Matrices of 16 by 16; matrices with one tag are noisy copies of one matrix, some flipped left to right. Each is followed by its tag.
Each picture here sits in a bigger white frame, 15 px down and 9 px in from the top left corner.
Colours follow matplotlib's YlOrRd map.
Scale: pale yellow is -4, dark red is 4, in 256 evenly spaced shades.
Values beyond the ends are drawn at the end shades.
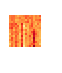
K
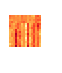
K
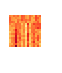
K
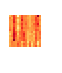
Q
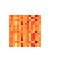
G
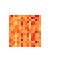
G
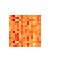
G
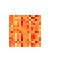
G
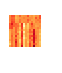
K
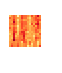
Q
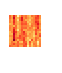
Q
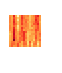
Q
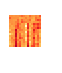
K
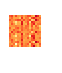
G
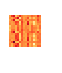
G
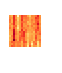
Q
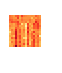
K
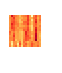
Q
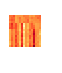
K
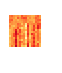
K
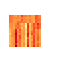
K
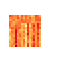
K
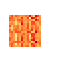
G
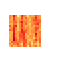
Q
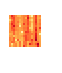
Q
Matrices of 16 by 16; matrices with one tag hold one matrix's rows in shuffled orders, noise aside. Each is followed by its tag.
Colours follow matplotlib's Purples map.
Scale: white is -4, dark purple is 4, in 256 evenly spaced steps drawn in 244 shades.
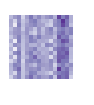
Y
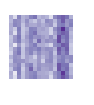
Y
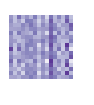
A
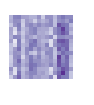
Y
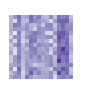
Y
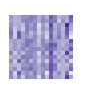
A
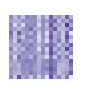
A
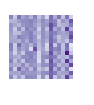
A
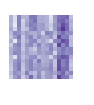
Y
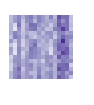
Y
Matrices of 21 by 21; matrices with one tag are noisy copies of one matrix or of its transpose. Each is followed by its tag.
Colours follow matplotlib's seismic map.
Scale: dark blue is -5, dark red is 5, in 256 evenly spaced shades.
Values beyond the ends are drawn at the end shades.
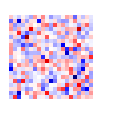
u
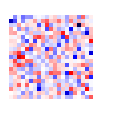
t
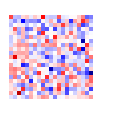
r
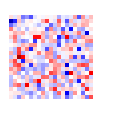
t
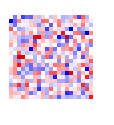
t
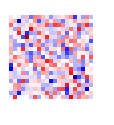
u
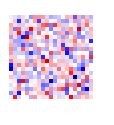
u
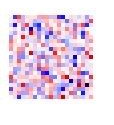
u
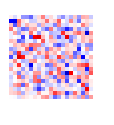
t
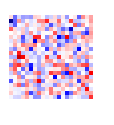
t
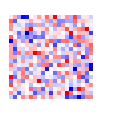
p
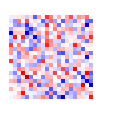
p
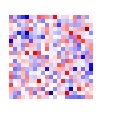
p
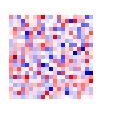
r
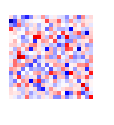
t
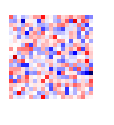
r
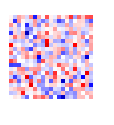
p
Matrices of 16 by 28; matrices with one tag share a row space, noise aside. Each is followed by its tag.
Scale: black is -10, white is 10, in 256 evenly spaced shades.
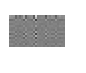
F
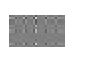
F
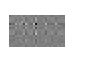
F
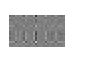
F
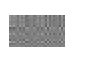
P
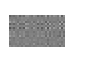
P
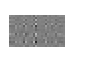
F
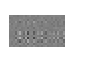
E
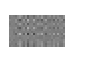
E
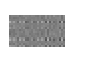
P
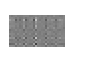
F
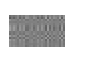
P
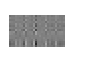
F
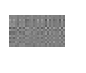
P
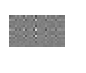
F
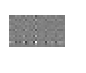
F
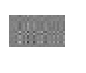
E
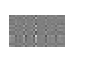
F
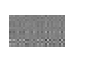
P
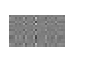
F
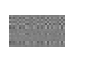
P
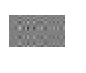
E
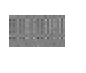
P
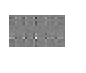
F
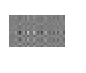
E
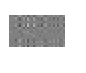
E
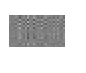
E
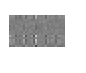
F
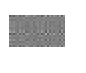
P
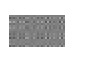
P
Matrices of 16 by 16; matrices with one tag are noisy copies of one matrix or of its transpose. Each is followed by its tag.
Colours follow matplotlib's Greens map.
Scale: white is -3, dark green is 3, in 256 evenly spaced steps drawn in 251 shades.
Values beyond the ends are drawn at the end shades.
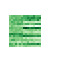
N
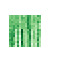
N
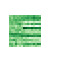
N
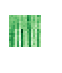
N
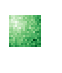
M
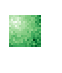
M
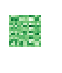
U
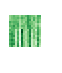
N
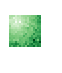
M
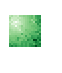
M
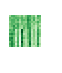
N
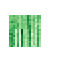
N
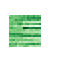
N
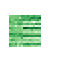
N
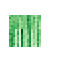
N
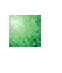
M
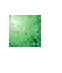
M
